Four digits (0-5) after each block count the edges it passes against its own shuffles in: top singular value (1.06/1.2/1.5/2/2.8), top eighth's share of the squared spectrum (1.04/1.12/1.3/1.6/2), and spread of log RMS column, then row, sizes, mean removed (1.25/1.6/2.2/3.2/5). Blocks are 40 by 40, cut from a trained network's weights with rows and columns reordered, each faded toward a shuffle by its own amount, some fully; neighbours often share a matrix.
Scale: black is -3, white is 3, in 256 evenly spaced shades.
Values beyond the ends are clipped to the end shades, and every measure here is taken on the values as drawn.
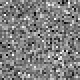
0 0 0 0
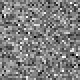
1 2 0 1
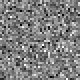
1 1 0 0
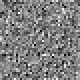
1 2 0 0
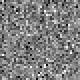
0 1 0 0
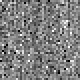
1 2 0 1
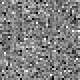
0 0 0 0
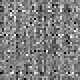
2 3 0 2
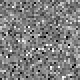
0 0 0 0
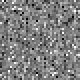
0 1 0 0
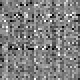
3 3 0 3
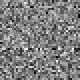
2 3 0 1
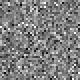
2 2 1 1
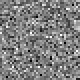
0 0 0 0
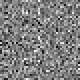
3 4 1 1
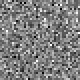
0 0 0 0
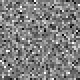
0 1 0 0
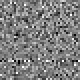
2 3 1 2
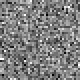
2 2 0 0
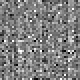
3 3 0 2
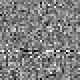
2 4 0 2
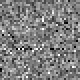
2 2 0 1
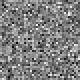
0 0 0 0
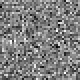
0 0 0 0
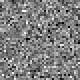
0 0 0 0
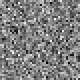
2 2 0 0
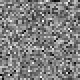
1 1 1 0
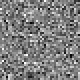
3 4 1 2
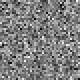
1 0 0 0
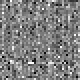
2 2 0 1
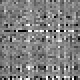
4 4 0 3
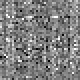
3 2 0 2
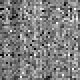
3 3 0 2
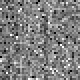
1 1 0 0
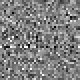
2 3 0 2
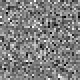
0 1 0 0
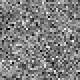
1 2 0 0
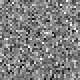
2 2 0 0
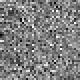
2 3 1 1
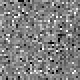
0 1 0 1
